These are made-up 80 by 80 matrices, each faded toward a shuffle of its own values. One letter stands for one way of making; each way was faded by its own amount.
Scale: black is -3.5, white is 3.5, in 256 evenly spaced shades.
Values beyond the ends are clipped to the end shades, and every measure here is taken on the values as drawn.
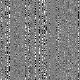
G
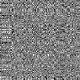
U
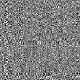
U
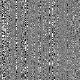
G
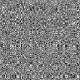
U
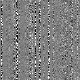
G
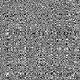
U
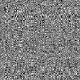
U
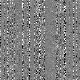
G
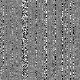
G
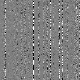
G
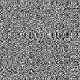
U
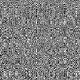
U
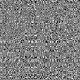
U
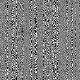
G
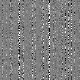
G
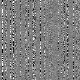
G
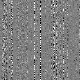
G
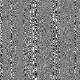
G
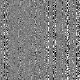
G
